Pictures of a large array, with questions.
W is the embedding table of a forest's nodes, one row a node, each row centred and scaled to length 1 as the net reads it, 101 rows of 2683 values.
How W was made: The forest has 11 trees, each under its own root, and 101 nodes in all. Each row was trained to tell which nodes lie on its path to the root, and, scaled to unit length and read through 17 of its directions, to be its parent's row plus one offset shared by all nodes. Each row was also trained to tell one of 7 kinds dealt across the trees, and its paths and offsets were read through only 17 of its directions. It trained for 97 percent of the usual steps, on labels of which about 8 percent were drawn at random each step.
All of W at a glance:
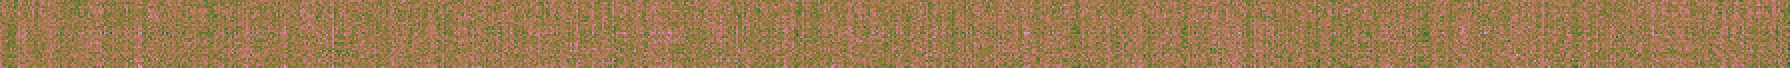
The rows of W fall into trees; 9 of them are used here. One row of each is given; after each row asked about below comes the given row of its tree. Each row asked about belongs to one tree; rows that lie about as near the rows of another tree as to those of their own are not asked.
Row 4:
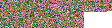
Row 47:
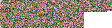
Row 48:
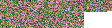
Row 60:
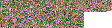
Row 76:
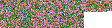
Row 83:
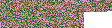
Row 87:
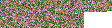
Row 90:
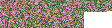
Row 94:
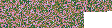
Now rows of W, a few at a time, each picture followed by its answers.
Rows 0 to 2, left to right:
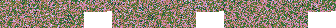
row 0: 94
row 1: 87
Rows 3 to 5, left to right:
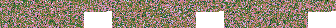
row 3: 60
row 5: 47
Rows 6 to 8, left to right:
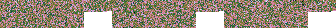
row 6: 83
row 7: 76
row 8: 60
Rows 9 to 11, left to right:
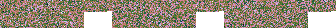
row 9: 47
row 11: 94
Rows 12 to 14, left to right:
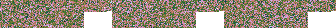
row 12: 60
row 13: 87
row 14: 94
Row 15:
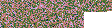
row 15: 47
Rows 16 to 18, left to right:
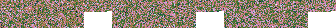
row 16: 60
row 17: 60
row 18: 60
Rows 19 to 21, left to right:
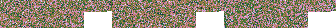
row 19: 87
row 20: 60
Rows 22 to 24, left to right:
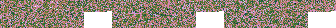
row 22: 48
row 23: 4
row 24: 60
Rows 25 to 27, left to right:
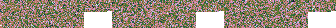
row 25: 48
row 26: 83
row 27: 87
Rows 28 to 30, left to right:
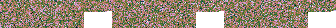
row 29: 60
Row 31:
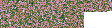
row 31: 48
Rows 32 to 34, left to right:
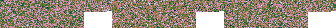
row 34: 4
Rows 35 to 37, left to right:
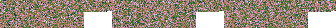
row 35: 76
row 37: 87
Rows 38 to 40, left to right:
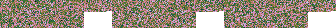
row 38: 60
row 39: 76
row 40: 83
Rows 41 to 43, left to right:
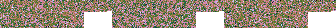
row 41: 47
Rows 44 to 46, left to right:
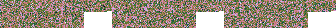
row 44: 48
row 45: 48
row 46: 76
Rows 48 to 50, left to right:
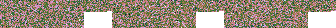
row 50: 47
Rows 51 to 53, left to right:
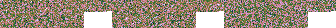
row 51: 47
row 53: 4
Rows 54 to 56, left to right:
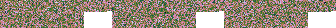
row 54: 87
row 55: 87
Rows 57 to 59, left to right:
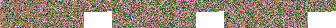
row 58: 90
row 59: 76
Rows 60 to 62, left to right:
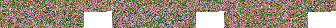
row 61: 47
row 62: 47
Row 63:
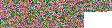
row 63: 48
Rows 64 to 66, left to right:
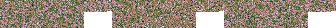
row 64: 87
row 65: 60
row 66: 76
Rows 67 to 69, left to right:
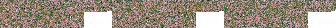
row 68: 48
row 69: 87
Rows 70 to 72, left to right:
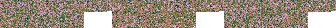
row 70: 47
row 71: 48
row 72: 60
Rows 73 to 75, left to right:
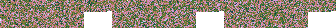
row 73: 76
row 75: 87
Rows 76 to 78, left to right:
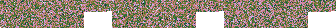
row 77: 47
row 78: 90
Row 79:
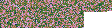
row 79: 94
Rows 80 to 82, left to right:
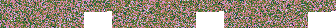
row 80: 83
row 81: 48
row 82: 48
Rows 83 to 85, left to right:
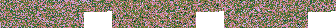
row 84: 76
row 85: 48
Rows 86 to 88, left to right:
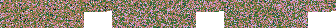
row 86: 47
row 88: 4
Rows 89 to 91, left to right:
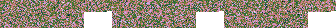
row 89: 87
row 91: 87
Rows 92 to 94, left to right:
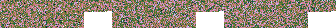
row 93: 60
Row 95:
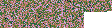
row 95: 48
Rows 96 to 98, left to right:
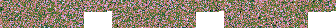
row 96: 87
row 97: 47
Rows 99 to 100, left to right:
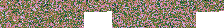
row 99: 48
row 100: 47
